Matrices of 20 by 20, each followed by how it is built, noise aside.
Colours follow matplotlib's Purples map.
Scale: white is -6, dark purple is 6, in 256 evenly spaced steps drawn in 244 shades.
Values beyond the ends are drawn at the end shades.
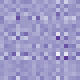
low rank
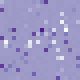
sparse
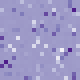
sparse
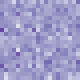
low rank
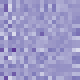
low rank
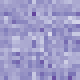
low rank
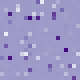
sparse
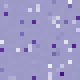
sparse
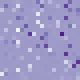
sparse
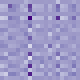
low rank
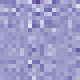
low rank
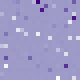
sparse
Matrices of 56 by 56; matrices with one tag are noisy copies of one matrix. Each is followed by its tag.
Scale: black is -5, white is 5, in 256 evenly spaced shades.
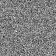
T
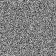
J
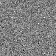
T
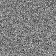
T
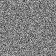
J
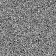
T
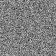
J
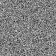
T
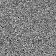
T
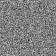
J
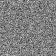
J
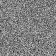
T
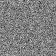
J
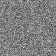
J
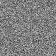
T
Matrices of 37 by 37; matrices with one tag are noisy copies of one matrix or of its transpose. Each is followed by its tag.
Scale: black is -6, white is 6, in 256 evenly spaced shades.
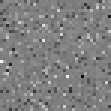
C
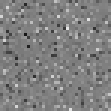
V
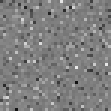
C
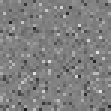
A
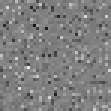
V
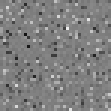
V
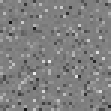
A
